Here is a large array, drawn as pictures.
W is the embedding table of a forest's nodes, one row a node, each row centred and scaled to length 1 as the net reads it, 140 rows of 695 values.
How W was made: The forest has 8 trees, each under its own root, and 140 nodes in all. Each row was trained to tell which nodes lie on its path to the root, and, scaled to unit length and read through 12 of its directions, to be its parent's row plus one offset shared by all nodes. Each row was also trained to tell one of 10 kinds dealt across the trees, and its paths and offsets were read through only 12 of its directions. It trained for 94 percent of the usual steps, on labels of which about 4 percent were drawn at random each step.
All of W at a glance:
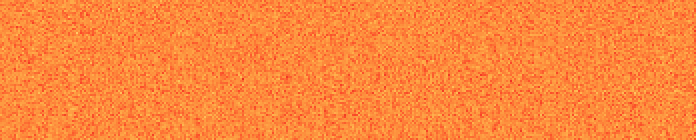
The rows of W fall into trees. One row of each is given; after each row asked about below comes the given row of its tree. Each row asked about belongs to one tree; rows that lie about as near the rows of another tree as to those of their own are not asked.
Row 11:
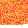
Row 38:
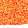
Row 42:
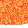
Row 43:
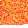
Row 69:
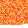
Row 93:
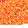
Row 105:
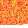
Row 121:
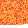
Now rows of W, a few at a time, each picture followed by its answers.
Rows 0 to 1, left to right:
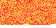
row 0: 93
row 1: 121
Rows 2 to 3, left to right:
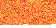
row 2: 38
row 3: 11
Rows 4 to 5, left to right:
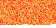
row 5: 42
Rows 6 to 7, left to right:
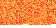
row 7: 11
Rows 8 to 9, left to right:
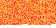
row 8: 38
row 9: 105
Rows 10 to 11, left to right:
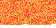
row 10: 38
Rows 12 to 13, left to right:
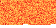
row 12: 93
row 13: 105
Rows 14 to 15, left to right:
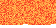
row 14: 93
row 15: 121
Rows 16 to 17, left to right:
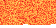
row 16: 43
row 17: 105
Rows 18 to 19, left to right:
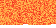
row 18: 38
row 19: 42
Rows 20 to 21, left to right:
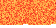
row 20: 93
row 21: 43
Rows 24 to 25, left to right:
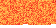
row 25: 105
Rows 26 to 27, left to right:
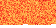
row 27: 38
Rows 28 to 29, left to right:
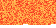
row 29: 93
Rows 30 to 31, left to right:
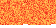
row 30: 105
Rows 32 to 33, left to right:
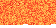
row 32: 121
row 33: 43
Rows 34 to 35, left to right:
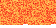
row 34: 93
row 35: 121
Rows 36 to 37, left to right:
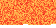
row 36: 105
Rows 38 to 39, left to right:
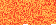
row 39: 105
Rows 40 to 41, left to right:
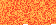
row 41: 43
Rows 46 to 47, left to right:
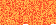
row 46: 69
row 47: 69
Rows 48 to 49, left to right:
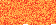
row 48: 121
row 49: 93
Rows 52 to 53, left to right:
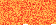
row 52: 93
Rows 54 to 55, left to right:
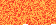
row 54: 69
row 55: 43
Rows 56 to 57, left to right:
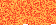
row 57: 121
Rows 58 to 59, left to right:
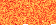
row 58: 38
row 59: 42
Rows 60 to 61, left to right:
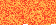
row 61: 121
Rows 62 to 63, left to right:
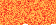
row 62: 93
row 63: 121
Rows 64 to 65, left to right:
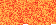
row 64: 38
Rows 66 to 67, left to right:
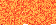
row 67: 121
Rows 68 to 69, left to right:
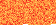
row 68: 121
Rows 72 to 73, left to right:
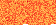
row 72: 105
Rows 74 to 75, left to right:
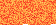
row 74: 105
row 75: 43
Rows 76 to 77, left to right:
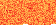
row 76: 11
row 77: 43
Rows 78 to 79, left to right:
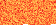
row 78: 43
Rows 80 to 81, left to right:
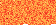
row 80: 93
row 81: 121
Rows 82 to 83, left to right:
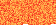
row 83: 43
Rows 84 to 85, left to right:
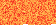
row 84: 38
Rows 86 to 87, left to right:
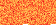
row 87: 69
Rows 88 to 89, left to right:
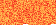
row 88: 38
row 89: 105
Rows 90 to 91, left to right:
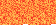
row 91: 38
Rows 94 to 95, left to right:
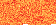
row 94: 38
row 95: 105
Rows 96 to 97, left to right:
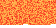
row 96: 43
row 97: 105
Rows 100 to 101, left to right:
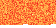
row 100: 38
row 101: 43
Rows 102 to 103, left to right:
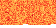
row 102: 105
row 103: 105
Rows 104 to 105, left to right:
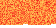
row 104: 43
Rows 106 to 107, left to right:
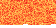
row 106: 121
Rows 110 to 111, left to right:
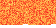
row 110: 11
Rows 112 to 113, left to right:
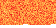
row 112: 38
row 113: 43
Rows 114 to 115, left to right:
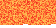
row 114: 105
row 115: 105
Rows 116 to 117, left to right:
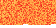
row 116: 93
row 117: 69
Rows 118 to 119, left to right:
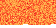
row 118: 43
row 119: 43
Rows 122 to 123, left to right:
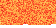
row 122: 93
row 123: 43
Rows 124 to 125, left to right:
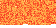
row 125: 121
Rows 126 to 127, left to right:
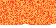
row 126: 69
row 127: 11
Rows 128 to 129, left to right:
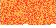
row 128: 93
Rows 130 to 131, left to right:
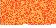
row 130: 69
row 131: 121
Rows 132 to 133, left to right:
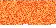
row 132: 93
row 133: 38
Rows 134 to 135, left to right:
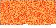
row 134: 38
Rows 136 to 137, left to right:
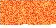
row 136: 42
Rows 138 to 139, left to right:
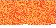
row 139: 38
